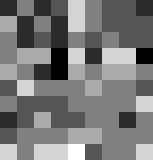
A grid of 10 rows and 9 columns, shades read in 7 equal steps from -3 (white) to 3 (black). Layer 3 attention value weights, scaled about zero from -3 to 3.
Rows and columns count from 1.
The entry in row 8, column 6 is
0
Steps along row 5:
up up up down up down same up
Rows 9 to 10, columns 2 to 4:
0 0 0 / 0 -2 -2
